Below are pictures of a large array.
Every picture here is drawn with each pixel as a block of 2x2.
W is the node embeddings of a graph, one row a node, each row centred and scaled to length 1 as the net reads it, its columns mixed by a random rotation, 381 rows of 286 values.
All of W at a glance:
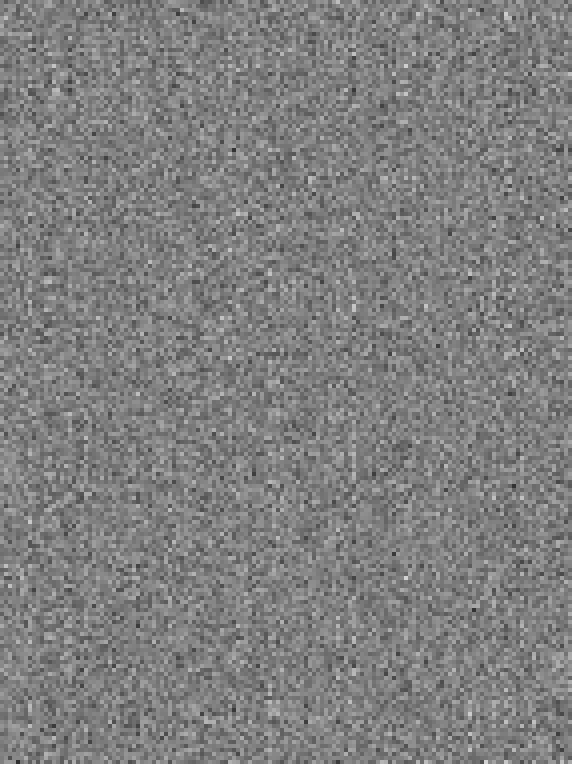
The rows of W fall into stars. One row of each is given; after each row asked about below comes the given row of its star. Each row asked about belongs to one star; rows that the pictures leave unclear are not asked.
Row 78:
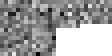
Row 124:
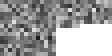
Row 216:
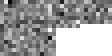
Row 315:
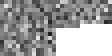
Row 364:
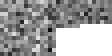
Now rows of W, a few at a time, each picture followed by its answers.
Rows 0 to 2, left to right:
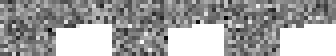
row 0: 364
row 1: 78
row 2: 78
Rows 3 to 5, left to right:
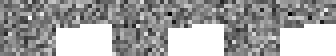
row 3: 216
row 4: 216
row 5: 315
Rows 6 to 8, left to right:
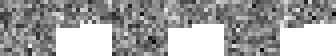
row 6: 124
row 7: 124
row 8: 124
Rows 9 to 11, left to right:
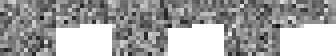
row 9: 124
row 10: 364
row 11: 124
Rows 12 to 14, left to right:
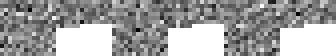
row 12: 216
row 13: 364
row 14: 78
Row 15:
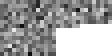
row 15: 124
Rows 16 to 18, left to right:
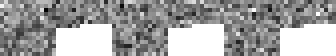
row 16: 364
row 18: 364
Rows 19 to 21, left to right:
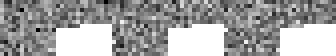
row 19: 216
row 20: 216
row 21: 78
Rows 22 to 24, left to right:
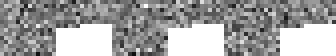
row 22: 315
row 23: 78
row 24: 216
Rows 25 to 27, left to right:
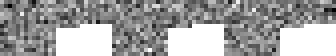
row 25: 216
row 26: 78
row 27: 78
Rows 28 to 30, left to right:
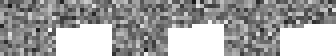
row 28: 216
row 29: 124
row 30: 216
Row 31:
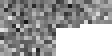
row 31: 315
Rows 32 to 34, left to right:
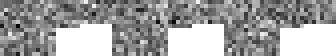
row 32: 216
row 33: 216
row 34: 364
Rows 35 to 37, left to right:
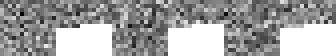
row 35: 315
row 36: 124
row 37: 124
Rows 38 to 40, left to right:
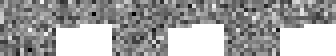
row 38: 216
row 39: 315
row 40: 216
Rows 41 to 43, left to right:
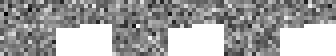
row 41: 216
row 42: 315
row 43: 124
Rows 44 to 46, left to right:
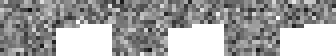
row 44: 216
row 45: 216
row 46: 216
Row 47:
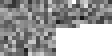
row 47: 216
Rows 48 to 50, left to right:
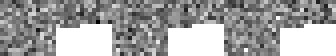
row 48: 216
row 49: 364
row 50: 216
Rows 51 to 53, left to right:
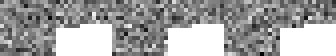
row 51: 364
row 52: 78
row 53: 78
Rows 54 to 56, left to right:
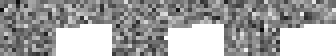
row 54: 78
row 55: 124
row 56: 216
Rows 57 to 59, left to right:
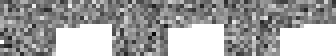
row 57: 78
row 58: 124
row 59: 216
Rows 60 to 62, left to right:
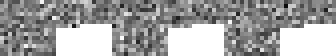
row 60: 216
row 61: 216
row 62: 78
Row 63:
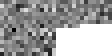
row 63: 78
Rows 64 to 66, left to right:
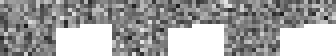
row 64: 124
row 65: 315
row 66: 364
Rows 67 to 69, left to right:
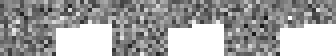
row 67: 124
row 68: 216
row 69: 124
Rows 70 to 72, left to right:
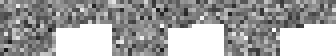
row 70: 124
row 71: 364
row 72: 216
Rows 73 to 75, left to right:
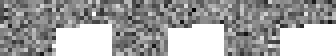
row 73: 78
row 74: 315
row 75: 315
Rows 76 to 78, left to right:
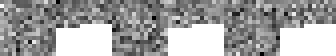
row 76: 364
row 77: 124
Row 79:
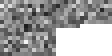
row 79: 364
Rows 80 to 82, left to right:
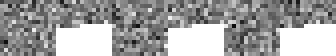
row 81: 124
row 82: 364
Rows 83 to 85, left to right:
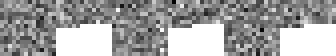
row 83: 124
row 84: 216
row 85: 216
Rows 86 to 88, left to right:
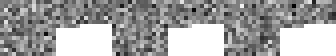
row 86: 78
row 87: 216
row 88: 124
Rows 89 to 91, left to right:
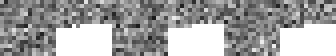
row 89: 124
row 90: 124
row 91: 315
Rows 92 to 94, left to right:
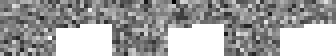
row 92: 315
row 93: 216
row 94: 124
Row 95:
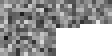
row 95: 364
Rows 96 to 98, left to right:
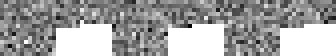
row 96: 78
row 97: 216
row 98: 78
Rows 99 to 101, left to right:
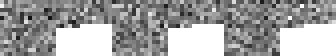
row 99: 364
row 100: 315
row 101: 124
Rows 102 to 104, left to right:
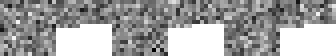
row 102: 216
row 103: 124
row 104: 364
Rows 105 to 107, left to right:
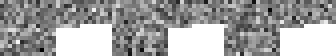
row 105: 124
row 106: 364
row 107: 364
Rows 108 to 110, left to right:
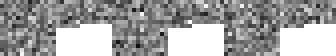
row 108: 216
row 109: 216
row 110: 124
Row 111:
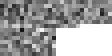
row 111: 78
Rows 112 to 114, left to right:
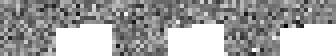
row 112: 315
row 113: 364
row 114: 315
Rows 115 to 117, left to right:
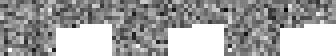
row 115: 216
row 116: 315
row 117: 364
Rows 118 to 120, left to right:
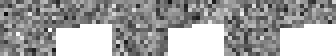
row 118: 216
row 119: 364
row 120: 315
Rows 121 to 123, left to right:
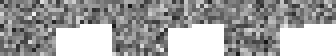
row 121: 216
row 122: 216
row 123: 124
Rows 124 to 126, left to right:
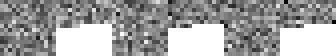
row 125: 216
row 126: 216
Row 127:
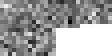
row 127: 364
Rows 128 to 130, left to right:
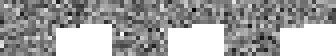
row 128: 315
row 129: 216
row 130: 124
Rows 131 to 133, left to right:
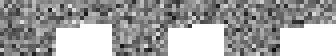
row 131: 78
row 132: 216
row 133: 364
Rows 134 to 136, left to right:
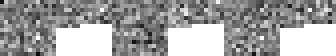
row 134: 315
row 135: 124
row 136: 315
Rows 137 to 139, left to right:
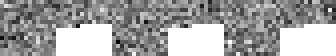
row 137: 315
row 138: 216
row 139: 78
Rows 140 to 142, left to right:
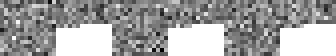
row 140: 78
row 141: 78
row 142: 78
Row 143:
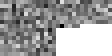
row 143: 315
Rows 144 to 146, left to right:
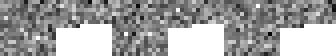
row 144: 315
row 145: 364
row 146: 78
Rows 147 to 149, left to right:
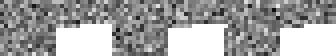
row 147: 124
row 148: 78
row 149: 78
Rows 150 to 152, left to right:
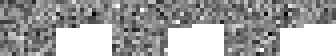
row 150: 216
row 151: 364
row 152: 78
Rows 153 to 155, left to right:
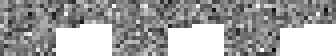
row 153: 364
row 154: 364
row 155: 78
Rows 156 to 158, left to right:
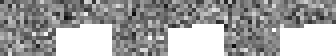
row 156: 216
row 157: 315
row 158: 216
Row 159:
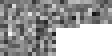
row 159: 216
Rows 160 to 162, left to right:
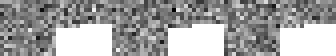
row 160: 124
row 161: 315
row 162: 124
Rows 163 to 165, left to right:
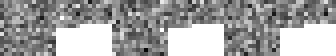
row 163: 124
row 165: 78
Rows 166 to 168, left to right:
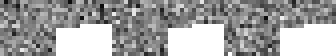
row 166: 78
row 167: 78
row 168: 124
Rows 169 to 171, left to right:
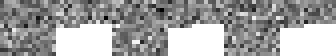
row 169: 124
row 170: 364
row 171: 216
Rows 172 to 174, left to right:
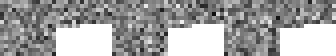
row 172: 124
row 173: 78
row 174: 364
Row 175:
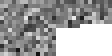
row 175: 364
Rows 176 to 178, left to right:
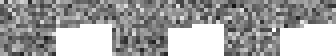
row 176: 124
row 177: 124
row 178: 216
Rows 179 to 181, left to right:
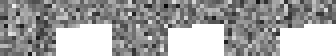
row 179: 124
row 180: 315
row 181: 216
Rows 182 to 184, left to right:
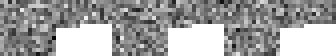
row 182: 78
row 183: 216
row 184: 78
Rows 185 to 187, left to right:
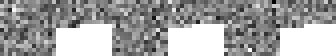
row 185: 364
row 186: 124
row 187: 78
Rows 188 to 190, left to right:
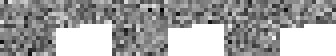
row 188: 124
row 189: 78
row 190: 315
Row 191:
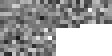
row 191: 315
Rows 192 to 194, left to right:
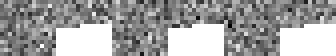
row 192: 78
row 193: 315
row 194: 124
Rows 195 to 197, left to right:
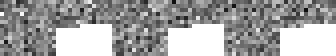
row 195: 216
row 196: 216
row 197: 216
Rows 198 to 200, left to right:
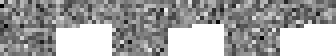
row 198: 124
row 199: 78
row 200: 216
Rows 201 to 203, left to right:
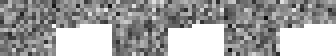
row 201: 315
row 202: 216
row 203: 124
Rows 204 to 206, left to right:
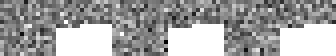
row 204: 315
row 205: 216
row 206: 315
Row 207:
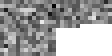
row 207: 364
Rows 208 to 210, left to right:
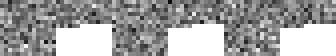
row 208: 216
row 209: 364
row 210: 315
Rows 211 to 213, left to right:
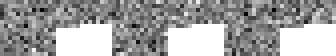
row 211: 124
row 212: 124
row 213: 364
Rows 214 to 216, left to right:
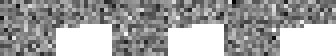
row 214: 78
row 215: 124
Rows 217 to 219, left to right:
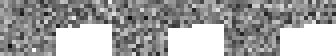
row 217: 315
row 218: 315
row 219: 78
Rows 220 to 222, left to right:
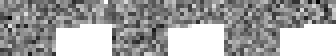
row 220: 124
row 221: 124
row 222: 364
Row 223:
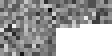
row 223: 78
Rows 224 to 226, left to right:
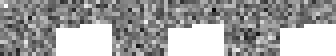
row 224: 364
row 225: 78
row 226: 315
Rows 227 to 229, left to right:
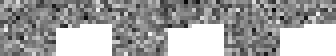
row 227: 315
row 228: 364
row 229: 78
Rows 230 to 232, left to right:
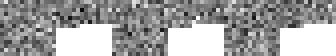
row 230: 216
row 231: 78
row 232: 364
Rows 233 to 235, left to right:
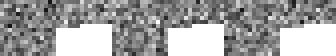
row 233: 364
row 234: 364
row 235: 124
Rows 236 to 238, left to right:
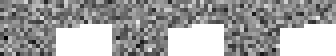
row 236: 78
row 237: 78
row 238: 78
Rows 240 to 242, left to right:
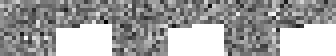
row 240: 315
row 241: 315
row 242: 216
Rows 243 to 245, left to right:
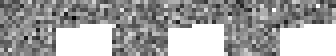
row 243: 216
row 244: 124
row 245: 216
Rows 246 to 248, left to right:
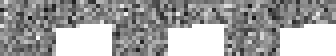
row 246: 364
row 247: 364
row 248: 364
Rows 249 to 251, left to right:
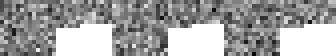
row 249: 78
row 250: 364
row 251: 124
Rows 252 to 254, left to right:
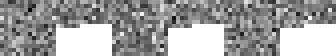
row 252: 216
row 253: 216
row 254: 78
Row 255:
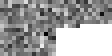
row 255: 78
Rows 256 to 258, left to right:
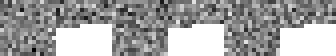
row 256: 216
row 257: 364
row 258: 78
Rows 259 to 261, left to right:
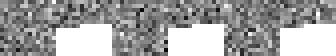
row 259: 216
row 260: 216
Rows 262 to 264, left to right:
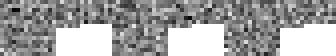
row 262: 78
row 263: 216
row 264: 78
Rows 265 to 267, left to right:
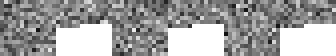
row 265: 216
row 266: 315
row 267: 216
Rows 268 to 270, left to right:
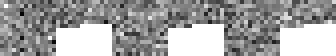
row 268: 315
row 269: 216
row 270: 124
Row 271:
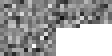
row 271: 216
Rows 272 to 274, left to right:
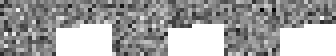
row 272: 124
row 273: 216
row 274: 78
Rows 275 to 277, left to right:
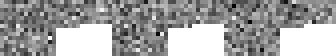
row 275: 315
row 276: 78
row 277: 216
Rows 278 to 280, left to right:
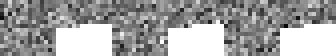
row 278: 124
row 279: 216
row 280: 216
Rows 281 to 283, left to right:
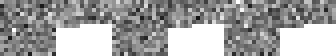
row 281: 124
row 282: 364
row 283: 364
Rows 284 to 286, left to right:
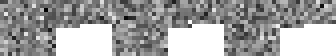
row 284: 364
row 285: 216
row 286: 315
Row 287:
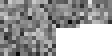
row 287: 364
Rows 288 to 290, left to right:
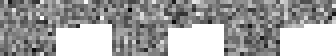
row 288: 216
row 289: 216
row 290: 124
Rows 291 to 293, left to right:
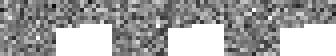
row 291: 315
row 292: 364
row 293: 124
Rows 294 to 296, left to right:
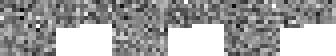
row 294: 216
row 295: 216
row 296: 216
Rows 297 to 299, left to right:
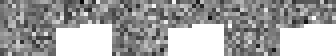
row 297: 124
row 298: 78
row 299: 364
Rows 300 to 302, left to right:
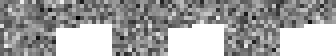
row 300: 124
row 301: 315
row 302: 364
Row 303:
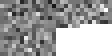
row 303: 315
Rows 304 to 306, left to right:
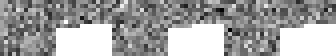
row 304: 364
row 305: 124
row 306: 78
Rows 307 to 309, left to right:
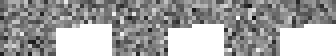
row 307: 124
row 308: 216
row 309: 364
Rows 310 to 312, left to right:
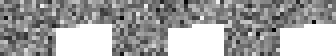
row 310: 78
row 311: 364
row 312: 364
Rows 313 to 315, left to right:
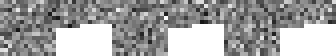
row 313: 364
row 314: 216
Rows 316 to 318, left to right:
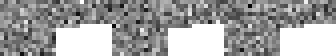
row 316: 78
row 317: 216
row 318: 78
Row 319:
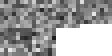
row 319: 78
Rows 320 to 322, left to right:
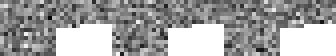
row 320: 364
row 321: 364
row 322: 216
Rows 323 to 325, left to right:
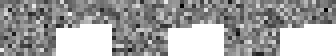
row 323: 78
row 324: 124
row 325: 78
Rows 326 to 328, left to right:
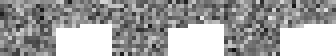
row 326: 124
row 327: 364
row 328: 124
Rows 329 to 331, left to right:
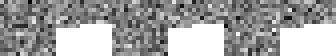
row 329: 124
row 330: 124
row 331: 216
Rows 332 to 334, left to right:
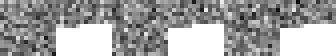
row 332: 124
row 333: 124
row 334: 364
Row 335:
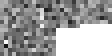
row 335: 364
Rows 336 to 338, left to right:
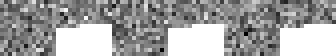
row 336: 78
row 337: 78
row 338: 364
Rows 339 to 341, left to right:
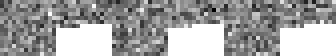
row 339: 216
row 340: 78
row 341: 124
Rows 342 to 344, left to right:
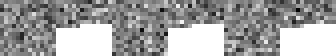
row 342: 315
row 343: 78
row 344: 364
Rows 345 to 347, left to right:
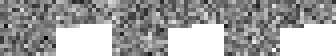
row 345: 124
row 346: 364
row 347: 216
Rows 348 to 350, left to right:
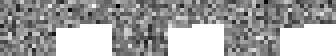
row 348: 216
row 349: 124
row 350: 315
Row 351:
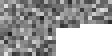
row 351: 315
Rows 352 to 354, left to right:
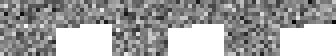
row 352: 315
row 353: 364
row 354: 315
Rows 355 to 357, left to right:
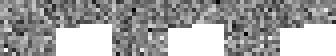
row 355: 364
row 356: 315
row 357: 315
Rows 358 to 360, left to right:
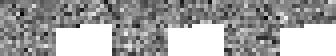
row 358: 315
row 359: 124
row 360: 124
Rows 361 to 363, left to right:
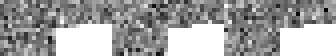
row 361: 124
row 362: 364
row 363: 364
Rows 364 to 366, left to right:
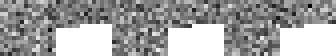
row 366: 315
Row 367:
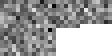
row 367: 315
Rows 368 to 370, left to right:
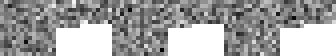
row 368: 216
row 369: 78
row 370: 216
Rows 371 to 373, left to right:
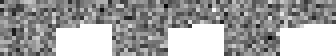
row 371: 78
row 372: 315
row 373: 124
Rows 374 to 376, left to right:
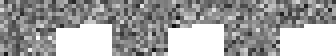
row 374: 315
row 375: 315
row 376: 216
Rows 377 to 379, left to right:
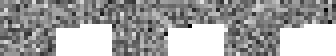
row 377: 78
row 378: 216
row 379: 78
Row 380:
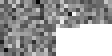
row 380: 124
